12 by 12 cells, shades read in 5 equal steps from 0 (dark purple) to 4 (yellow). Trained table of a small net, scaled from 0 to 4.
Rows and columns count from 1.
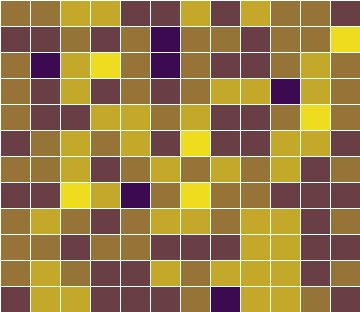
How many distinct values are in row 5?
4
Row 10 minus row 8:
1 1 -3 -1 2 -1 -3 -1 1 2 0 0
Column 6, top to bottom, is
1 0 0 1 2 1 3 2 3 1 3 1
